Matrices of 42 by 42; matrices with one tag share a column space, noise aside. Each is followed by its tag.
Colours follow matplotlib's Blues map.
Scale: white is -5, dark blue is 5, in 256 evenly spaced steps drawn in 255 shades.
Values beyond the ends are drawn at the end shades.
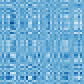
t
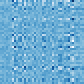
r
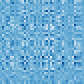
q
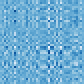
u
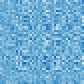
q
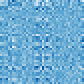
r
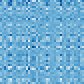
r
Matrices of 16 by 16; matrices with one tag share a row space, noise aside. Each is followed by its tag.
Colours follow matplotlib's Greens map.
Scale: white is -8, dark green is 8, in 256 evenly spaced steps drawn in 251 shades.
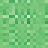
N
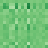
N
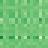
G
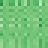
G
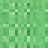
N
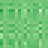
G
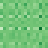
G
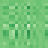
N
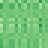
G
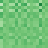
G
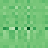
N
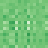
N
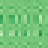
G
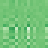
N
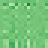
N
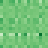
G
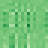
N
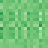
G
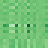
N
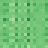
N
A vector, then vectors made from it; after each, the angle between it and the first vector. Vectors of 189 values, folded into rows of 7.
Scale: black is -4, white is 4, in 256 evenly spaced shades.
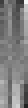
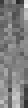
nearly parallel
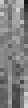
nearly opposite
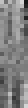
nearly opposite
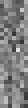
partly aligned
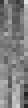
nearly parallel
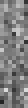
partly opposed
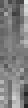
nearly parallel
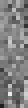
partly opposed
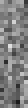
partly opposed
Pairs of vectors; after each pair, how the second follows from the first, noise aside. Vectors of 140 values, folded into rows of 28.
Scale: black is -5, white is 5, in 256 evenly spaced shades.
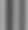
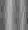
negated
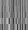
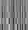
copied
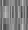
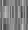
copied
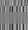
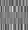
negated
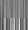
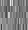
shuffled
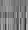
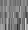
sign-scrambled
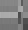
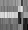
scaled up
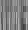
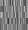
shuffled
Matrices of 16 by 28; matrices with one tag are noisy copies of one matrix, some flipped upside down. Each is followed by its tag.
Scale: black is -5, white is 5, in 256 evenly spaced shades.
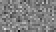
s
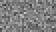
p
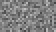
s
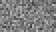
p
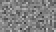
s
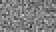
p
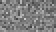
p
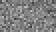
p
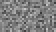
s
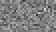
s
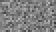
s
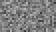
s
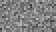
p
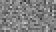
s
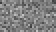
p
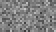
s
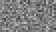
s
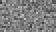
p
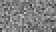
p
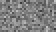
s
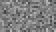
s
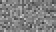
p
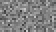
s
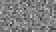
s
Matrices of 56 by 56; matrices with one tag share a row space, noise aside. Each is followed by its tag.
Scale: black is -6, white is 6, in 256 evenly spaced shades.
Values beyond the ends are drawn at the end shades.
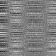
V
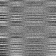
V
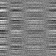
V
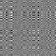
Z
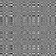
Z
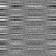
V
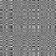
Z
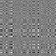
Z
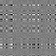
Z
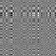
Z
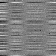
V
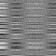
V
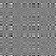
Z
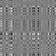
Z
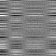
V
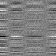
V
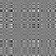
Z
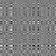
Z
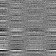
V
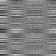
V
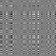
Z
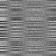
V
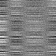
V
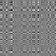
Z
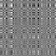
Z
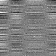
V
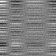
V
